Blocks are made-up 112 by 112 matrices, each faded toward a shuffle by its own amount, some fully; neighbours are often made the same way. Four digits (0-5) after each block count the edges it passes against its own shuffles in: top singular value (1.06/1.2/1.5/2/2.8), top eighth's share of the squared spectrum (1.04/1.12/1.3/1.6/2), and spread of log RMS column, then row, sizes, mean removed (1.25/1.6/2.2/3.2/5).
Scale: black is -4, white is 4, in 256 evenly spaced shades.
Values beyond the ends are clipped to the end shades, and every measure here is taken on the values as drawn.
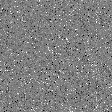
2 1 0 1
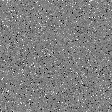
0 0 0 0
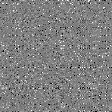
4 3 2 2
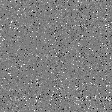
2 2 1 1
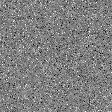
2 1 0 0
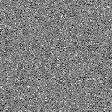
4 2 1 1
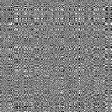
5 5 4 4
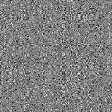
4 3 2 2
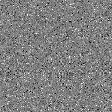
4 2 1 1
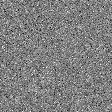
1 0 0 0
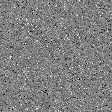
1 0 0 0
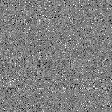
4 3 1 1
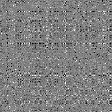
5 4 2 3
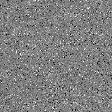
3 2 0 1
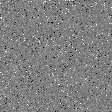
0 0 0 0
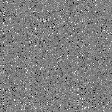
4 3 2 1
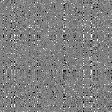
5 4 3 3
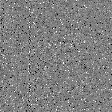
3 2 1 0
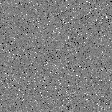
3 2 0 0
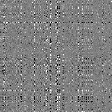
5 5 4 3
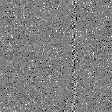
4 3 2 1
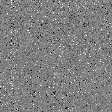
3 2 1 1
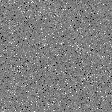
2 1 0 0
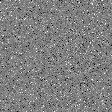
2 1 0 0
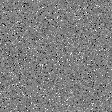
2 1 0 0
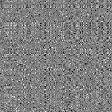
5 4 3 3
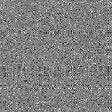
4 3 1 2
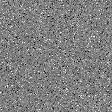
3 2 0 0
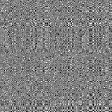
5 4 3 3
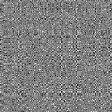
5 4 3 3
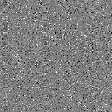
4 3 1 1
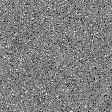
0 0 0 0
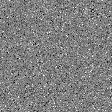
2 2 0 1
